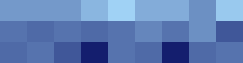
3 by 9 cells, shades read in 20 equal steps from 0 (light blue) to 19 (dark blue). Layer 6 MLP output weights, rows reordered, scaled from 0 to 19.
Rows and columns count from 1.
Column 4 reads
3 11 19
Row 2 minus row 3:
-1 1 -3 -8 0 -3 -9 -4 3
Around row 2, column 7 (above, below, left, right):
4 19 8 7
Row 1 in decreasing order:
7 6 6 6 4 4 3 1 0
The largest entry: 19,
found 2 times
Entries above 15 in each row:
0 0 2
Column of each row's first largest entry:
8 9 4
